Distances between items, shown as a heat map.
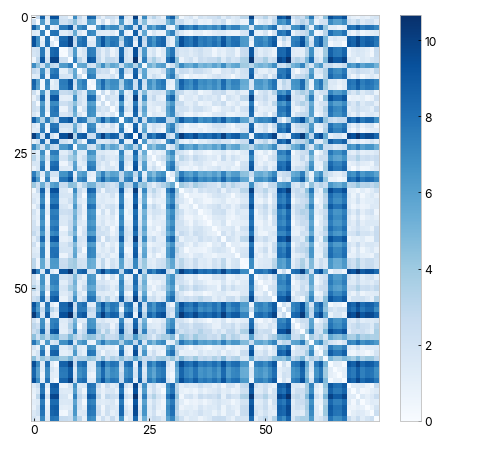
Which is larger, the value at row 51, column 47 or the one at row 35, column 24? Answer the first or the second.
the first
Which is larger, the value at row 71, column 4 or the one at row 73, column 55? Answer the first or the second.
the second
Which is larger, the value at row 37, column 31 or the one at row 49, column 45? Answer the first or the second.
the first
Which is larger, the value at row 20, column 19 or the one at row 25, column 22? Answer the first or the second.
the second
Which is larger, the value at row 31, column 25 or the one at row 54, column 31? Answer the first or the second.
the second
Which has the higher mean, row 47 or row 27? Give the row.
47
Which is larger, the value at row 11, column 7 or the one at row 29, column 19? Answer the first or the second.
the second
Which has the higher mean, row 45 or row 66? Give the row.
66
